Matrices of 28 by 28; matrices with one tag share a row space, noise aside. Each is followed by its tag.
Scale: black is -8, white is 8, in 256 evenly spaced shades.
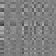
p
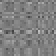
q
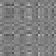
q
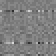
q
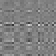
q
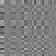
p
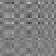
q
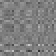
q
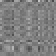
q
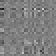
p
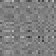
q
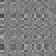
p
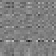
q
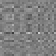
q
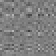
q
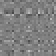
q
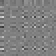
p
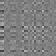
p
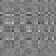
q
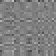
q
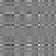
q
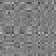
q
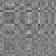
q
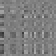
p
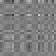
q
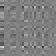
p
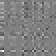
p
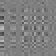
p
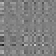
p
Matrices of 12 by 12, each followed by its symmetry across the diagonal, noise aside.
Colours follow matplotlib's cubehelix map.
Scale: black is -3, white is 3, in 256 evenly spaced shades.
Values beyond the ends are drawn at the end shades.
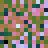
neither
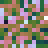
neither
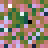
neither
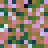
antisymmetric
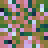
antisymmetric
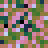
symmetric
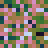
neither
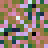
symmetric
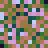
symmetric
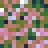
neither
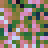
antisymmetric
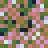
symmetric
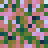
neither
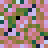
symmetric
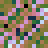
symmetric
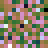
antisymmetric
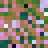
antisymmetric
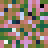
antisymmetric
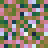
symmetric
